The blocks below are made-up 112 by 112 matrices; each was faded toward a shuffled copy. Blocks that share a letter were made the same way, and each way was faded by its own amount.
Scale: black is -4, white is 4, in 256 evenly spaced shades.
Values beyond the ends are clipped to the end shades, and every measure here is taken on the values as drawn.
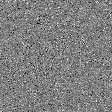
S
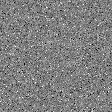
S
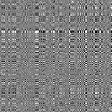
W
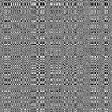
W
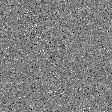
S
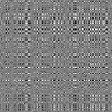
W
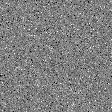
S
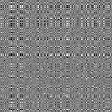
W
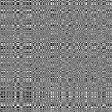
W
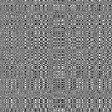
W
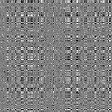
W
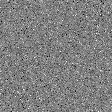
S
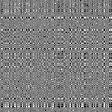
W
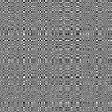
W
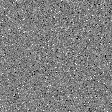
S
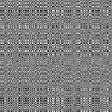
W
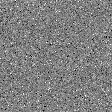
S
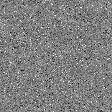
S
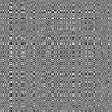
W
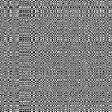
W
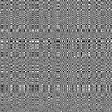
W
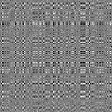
W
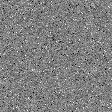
S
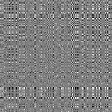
W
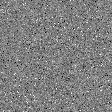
S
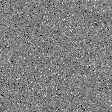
S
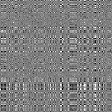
W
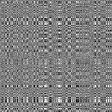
W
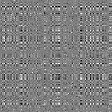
W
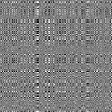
W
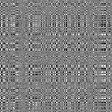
W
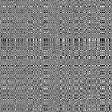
W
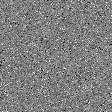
S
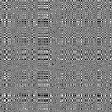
W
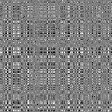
W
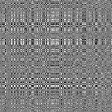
W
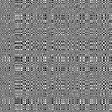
W
